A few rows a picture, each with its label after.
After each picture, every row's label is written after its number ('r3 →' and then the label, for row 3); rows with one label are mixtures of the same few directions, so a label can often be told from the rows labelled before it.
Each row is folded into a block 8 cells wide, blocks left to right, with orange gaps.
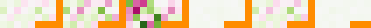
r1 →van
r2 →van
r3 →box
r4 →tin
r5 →van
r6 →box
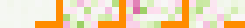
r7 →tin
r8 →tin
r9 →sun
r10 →box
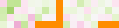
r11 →box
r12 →tin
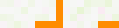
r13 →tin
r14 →van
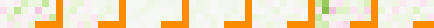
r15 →van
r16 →box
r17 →van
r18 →box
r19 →tin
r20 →sun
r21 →van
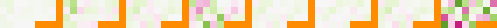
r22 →sun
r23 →sun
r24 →box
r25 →box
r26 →box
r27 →van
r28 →box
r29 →tin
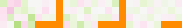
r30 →box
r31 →tin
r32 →tin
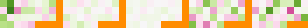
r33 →sun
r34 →tin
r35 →van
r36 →tin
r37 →van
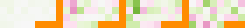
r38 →sun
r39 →sun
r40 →sun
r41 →tin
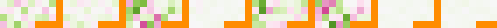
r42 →tin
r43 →tin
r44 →box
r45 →sun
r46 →sun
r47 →box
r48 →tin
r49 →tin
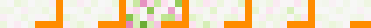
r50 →tin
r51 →tin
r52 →tin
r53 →tin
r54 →van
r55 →tin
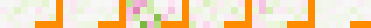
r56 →van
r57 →sun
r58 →box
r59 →tin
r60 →sun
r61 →van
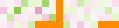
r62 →van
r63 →tin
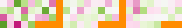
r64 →tin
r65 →van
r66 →sun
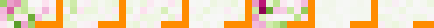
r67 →box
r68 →sun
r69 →van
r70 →van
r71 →sun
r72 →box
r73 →tin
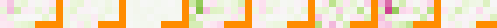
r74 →sun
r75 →box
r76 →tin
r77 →sun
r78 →sun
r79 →tin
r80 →sun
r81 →van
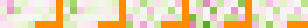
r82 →sun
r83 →sun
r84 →tin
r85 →tin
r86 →tin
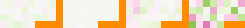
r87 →tin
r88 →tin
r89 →sun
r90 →tin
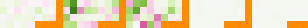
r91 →van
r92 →sun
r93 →box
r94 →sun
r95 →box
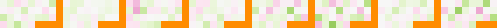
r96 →tin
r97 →box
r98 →sun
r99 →box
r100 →van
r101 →tin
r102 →van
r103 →van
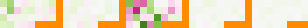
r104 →sun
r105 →box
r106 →box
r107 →tin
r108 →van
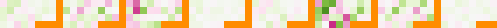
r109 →box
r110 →van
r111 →sun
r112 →sun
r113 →box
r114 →box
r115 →van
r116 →tin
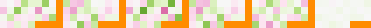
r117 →van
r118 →box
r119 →van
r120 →box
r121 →tin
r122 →tin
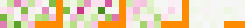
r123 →tin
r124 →van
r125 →box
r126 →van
